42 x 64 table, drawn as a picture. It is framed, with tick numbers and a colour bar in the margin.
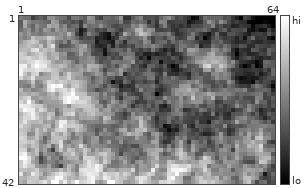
Values rise toward the bottom left. The texture is blotchy. The ninth with the lowest average is the top right. No single row or column stands out from its neighbours.
